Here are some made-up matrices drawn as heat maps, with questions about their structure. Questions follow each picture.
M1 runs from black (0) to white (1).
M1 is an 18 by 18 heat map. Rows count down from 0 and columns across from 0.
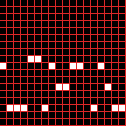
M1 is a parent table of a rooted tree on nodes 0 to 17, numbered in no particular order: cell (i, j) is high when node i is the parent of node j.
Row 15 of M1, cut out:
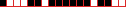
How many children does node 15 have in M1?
7
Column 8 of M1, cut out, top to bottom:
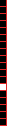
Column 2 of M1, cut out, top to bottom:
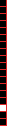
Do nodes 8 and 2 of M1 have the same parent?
no
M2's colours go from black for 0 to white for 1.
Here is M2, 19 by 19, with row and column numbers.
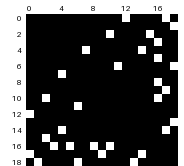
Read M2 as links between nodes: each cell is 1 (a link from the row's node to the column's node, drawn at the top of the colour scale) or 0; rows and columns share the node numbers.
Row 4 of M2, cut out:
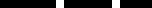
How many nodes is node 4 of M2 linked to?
2
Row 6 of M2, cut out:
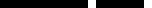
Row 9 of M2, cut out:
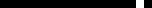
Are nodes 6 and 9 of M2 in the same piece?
no
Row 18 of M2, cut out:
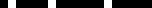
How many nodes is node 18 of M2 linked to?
3
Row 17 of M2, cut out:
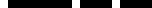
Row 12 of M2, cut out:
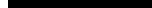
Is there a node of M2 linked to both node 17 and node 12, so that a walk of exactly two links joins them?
yes
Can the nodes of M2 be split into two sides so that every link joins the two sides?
yes
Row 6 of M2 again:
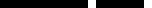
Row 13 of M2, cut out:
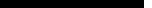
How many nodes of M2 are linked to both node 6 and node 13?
1
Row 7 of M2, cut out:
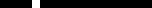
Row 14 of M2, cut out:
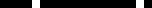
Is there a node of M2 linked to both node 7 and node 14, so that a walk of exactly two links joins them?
yes
